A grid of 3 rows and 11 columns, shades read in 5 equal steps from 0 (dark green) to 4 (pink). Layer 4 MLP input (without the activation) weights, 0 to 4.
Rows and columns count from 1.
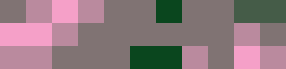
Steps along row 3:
same down same same down same up down up down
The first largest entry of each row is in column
3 1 10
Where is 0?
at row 1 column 7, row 3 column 6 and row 3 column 7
